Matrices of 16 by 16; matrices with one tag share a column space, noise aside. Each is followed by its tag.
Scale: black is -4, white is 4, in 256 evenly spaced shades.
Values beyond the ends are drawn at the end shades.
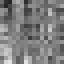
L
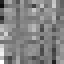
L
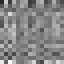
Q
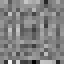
Q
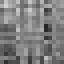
L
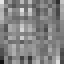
L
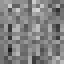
L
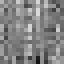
L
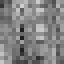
L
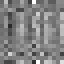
Q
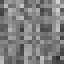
L
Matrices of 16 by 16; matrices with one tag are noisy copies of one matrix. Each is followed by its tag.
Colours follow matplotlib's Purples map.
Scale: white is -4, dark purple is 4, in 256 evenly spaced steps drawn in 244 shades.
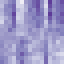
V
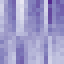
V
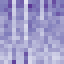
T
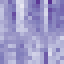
V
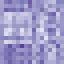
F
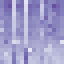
T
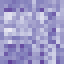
F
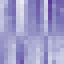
V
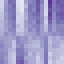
V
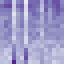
T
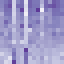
T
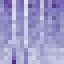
T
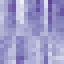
V
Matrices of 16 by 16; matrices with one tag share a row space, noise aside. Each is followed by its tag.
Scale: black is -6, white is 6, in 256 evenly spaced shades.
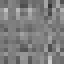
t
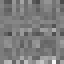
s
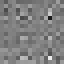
t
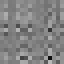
t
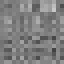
s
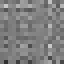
t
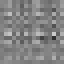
s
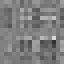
s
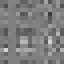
t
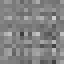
s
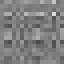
s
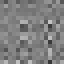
t
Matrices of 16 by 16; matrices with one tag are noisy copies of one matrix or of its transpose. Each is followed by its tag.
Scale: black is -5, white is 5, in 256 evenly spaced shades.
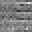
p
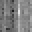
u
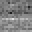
u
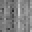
u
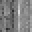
u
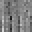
p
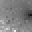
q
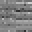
p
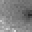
q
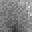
q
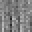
p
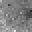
q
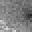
q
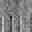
p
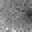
q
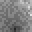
q
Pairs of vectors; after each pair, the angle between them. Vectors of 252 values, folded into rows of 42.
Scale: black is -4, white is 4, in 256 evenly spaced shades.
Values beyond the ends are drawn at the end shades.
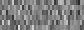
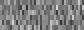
partly opposed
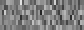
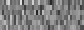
partly aligned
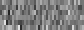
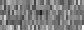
partly aligned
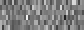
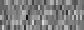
partly opposed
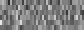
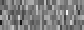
partly opposed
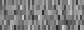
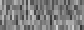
partly opposed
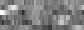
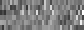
partly opposed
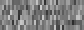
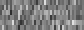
nearly opposite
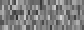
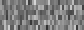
orthogonal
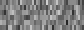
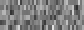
nearly opposite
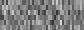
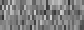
partly aligned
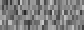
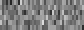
nearly parallel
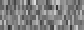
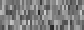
partly aligned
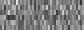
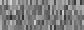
partly aligned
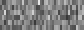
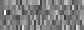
partly aligned
